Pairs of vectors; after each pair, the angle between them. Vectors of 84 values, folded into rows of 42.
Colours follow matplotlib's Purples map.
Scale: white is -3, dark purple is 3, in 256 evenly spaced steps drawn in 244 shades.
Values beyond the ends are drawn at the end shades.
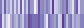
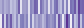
partly opposed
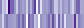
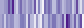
partly aligned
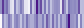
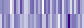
partly aligned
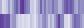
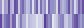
partly aligned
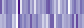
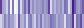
partly aligned
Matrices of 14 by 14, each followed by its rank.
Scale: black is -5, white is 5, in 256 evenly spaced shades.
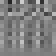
two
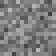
full rank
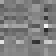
two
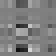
one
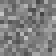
full rank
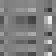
one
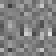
two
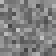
full rank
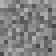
full rank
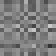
two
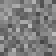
full rank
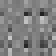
two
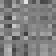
two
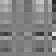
one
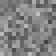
full rank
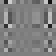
one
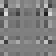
one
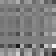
one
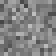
full rank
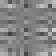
two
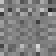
two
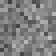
full rank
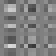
one
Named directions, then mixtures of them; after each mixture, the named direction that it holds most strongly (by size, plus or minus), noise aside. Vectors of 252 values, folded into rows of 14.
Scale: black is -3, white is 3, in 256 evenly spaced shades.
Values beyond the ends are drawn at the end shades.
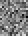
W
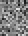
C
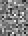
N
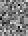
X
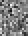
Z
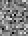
N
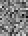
W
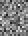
X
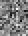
X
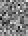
X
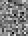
N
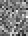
W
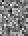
Z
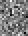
Z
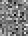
N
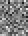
W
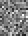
W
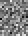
W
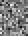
Z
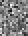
Z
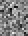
Z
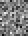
X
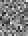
X
